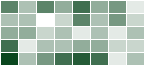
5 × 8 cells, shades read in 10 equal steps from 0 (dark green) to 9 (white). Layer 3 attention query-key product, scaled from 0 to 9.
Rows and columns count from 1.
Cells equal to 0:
1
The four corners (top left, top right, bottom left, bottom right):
3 8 0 6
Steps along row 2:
same up down down up down up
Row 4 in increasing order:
2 5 5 6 6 7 7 8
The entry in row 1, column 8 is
8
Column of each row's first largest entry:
8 3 5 2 7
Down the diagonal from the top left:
3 6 7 6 1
